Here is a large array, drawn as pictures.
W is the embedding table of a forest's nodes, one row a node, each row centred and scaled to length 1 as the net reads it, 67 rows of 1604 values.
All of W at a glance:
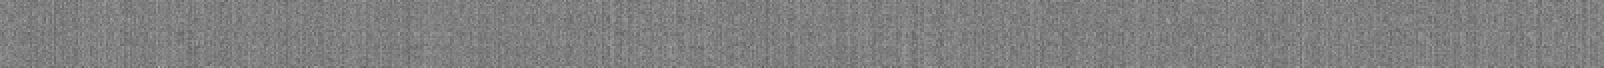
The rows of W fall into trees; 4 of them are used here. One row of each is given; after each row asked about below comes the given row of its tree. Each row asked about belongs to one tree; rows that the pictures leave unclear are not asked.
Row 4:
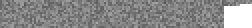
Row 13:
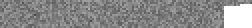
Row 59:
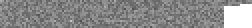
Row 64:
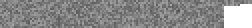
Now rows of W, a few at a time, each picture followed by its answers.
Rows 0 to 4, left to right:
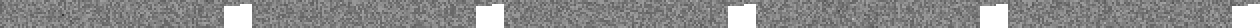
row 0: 4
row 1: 4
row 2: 13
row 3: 64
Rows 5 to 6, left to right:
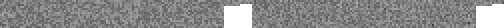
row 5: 13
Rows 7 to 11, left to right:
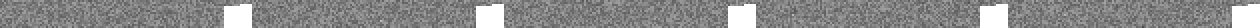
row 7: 4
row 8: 13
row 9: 64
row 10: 4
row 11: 13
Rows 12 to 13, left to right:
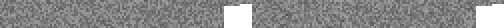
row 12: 13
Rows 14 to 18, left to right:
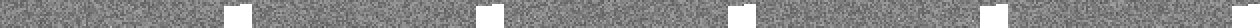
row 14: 59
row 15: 64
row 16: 64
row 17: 4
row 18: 64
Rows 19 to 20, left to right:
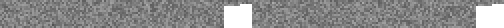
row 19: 64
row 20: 64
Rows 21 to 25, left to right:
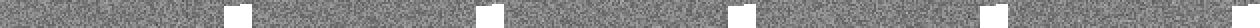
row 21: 64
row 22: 4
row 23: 64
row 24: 13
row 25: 59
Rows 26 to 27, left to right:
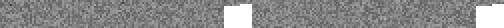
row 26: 4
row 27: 64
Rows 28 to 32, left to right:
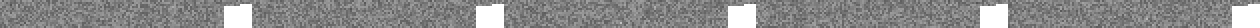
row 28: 13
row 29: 64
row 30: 13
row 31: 59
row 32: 4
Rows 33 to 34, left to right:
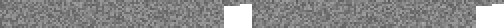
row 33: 4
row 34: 4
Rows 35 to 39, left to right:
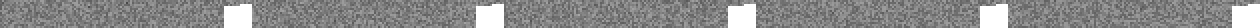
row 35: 4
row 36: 59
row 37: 4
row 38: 4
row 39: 59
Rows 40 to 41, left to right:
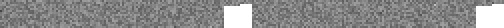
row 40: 13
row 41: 4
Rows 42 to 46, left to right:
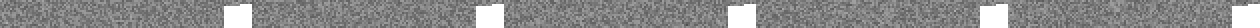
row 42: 13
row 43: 4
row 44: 13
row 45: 13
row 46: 64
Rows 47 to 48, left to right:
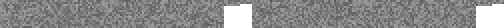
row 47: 64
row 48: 64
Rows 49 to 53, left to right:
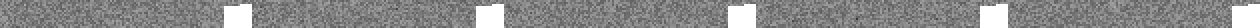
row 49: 59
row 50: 4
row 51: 64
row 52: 59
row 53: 64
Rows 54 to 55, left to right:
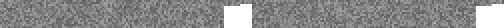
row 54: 64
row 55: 4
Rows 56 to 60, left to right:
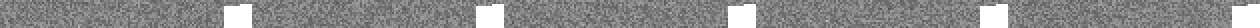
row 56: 13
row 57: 64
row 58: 13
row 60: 59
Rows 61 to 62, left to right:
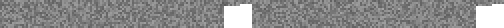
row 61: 4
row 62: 64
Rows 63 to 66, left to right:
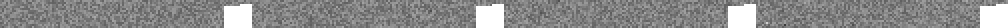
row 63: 13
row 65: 4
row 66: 59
